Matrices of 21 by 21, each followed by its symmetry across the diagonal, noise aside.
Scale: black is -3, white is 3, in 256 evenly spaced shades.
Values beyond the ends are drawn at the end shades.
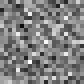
neither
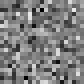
neither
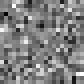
antisymmetric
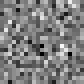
neither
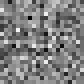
antisymmetric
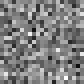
antisymmetric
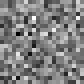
antisymmetric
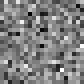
neither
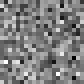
antisymmetric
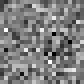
neither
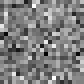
antisymmetric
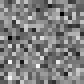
neither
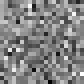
neither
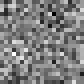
antisymmetric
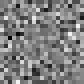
antisymmetric
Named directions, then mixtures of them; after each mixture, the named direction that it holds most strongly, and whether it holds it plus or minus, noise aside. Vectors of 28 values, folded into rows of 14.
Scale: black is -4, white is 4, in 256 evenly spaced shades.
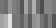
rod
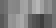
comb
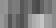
comb, minus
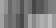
comb, minus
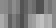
comb, minus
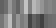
comb, plus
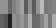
rod, minus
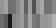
rod, minus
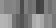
comb, minus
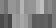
comb, plus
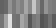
rod, plus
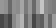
rod, minus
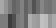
comb, minus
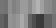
comb, plus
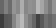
comb, plus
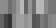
rod, minus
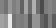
rod, plus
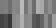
rod, minus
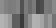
comb, minus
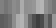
comb, plus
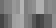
comb, plus
